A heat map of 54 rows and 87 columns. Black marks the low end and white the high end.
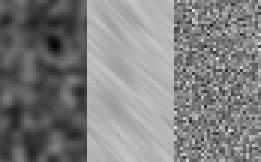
The table splits into one row of 3 panels. Panel 1,1: low, blotchy. Panel 1,2: high, slanting down to the right, faint in contrast. Panel 1,3: middling, fine-grained, strong in contrast.
